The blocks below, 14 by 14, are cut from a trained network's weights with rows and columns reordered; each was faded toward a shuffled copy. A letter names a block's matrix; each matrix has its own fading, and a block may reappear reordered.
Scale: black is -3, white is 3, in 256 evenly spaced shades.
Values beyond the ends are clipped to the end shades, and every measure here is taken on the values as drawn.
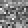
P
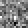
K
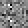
K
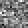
P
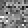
K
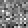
K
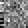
K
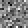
P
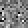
K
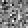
P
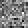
K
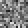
P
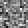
K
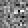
K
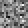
K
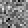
P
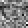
K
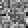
K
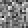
P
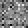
K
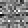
K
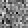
K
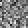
P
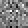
K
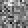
K
